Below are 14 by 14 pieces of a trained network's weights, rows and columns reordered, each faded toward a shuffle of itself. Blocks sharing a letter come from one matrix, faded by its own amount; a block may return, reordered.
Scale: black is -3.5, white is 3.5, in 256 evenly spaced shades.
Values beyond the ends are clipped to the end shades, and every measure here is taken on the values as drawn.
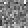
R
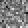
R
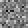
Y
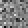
Y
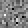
Y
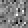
Y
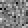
Y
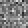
R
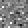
Y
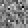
R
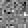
Y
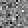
Y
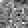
Y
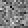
R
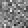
R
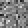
Y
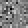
Y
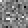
R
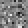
Y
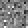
Y
